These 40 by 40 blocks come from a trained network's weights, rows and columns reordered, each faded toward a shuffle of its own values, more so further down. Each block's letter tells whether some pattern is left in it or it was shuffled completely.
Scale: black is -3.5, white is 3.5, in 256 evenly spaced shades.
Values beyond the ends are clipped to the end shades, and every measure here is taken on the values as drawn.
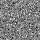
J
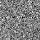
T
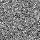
J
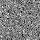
J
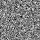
J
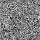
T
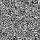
T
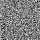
J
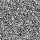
J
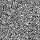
J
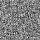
T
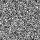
J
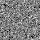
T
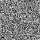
T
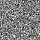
J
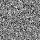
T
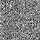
T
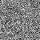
T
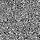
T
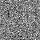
J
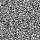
J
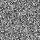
J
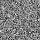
J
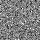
J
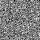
J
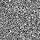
J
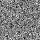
J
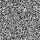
J
